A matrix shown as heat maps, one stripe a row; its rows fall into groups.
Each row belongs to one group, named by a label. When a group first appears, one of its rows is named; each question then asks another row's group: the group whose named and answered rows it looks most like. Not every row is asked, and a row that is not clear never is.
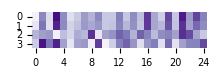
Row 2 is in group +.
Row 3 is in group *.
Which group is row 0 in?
*
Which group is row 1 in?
*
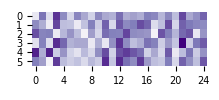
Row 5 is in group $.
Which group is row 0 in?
*
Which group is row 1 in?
$
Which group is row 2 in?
+
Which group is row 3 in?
*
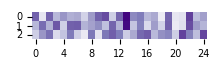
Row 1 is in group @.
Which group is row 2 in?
+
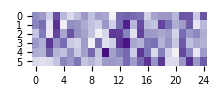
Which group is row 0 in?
$
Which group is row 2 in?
@
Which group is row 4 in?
+
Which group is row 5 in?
+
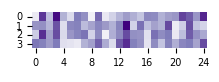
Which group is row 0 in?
*
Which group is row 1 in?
@
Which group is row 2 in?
@
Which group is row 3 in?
$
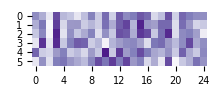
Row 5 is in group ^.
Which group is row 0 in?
$
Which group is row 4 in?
$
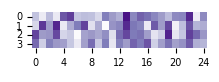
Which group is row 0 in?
+
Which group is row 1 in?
@
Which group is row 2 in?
$
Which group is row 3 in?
$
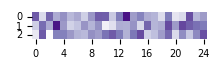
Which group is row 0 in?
$
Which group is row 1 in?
*
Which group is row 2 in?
^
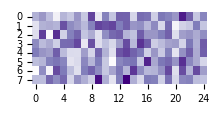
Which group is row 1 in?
^
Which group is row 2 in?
@
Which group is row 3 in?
+
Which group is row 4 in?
$
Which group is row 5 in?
*
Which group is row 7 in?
*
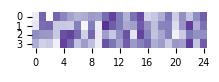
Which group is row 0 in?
^
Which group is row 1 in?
+
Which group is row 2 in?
+
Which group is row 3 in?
+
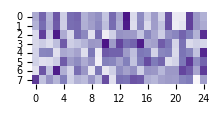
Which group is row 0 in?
@
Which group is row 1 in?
@
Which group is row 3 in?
^
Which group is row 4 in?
+
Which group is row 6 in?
*
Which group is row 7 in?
$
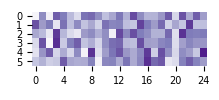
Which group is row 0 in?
^
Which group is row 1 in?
+
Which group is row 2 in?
$
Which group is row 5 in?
+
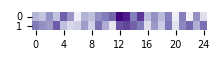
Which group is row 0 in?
^
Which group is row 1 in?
$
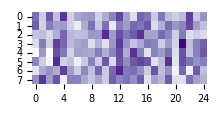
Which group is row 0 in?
+
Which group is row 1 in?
$
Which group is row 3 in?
*
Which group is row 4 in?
^
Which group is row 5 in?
$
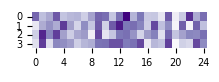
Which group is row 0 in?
$
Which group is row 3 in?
^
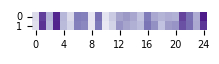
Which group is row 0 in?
*
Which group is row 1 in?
*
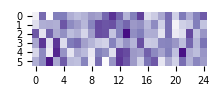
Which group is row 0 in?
^
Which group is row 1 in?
^
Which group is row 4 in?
*
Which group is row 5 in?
*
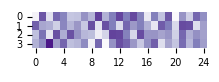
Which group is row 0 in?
^
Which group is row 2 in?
@
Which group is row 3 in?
*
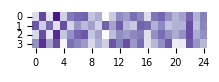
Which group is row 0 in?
@
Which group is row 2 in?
@
